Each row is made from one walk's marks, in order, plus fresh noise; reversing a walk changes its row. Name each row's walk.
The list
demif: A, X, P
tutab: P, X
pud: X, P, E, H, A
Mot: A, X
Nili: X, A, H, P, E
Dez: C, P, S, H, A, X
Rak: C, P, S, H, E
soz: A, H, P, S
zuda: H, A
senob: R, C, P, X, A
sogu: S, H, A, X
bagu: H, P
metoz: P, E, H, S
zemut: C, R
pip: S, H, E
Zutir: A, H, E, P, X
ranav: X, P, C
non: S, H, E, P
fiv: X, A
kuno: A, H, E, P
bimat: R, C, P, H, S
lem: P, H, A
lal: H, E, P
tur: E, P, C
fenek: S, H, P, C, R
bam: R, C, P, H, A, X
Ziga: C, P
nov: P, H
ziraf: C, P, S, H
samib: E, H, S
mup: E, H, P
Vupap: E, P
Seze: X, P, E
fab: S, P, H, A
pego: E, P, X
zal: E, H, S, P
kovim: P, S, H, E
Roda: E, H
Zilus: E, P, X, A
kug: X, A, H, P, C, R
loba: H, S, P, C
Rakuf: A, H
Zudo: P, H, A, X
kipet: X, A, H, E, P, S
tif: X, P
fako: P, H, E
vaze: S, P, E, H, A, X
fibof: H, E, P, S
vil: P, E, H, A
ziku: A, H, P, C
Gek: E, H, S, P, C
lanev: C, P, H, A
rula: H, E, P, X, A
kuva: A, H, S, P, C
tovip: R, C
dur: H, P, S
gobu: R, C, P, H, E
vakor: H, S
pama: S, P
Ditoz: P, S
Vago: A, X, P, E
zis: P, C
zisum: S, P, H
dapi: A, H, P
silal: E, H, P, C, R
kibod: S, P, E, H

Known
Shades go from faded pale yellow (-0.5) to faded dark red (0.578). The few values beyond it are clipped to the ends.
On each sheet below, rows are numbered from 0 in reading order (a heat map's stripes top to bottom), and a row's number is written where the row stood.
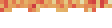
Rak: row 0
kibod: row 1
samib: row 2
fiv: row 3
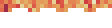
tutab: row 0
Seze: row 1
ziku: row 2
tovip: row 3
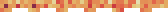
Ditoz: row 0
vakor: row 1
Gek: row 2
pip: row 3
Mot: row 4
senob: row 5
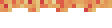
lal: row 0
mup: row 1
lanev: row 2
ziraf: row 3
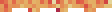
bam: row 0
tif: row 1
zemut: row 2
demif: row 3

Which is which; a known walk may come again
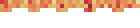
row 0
ziku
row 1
dapi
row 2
fibof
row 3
zis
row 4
pip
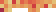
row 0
Ziga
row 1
vil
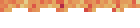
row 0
Zilus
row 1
senob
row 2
loba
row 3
fenek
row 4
Seze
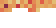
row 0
Ditoz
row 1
silal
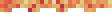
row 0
sogu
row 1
pama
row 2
bagu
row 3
soz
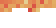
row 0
pud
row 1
ziraf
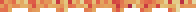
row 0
pego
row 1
kuva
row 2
mup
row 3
gobu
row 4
lem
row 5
fab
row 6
Vupap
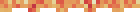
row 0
samib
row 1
zisum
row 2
Nili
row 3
tovip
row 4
kuno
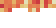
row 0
Mot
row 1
fiv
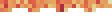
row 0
kovim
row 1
lanev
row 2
nov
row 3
Roda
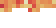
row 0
Rakuf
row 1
ranav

